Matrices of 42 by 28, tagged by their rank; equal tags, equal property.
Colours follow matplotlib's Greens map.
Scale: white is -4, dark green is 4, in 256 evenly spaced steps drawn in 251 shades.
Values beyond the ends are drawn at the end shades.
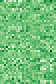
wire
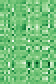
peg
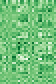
peg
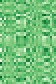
peg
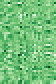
wire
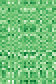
peg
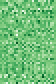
wire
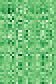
peg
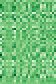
peg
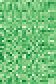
wire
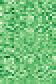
wire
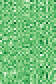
wire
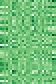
peg
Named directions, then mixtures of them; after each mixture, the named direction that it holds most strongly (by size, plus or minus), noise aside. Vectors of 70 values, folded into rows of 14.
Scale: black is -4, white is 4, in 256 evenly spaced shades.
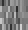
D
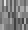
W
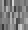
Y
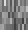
W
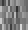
D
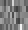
Y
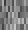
W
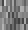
W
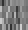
D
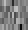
Y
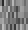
D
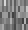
W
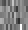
D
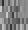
D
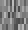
W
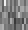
W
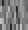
D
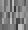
Y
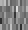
D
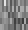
W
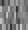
D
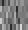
D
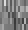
W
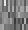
W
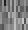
W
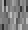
Y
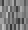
D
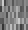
D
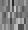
Y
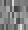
Y
